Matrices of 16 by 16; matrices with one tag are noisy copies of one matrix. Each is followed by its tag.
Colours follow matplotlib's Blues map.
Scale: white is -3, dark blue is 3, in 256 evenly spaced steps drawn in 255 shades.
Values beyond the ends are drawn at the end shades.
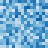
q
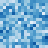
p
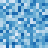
p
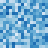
p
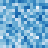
q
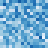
q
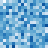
p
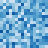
p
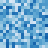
p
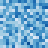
q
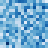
q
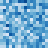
q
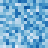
q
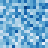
q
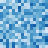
p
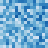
q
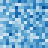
q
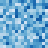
q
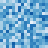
p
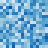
p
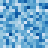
q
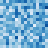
q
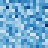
q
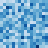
p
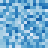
q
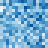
q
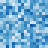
p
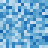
p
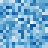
p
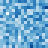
q
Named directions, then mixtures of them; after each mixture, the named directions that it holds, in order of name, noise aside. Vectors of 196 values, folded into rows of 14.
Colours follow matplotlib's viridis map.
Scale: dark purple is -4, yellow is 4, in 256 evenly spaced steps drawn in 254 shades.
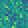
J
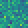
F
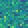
F, J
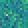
J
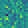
J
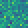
F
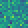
F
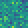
F, J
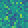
J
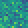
F, J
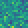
F, J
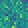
J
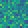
F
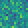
J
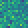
F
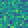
F, J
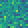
F, J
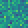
F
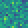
F, J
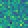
F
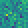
J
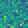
F, J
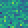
F, J
